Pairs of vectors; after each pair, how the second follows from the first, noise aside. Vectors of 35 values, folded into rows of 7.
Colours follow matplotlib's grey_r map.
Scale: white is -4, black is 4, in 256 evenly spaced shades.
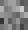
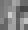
shuffled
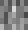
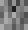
sign-scrambled
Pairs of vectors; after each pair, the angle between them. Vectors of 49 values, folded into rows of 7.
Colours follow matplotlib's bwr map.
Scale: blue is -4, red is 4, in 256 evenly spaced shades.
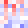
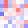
partly aligned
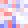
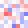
partly aligned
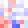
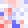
nearly parallel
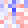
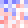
partly aligned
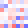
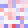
nearly parallel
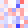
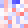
orthogonal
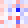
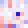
orthogonal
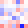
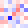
orthogonal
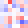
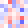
nearly parallel
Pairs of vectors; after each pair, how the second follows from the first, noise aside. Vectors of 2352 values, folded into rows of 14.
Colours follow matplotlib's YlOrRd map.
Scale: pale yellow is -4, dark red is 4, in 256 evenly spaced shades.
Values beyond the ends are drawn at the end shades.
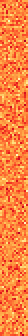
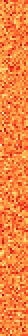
reversed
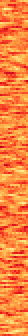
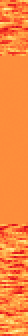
partly zeroed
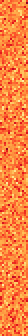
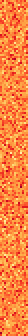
reversed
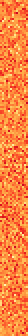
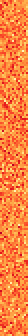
reversed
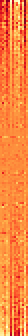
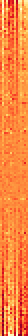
reversed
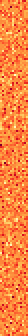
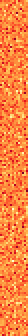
reversed
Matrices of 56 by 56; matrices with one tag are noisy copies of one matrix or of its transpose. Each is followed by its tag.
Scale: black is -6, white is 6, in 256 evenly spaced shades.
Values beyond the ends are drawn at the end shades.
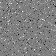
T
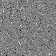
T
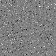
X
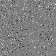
X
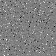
X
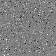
X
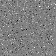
X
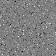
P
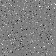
X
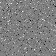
T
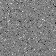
T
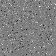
X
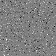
X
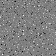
P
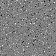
P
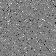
T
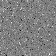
T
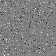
X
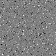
P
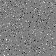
X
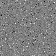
P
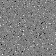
P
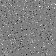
X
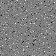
P
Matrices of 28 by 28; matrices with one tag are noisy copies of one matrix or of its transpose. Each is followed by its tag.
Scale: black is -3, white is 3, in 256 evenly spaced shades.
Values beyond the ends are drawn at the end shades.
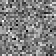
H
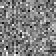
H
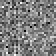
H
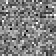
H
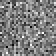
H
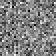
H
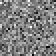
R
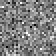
H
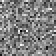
R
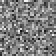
R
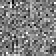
H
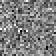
R
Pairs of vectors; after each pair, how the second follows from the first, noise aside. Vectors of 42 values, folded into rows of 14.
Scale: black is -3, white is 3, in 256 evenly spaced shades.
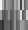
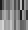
negated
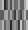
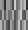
wrapped around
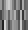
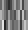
negated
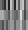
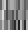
wrapped around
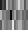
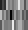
copied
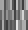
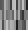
negated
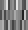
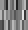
negated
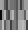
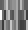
negated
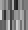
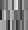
negated
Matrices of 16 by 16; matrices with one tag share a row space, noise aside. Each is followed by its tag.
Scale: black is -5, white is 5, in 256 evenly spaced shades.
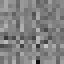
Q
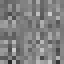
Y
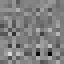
Y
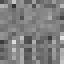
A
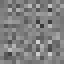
Y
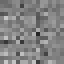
Q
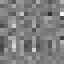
A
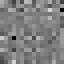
A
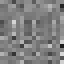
A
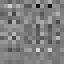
Y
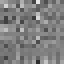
Q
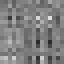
Y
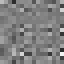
A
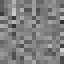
A
